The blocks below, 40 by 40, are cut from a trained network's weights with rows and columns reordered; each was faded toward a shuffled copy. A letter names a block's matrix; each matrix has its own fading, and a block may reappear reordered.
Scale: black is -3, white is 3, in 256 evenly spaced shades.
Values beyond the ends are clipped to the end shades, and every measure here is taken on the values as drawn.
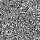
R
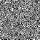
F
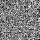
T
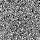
R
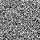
T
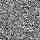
R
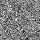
T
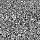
F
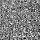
F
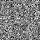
F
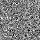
F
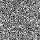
F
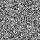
F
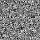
F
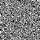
T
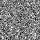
T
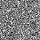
R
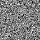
R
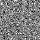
F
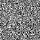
F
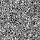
T
